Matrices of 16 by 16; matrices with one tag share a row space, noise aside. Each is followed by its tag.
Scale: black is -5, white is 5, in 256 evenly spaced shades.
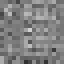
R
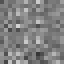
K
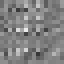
K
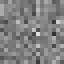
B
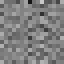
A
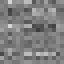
R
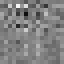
K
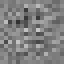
K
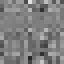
A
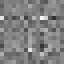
A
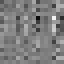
B
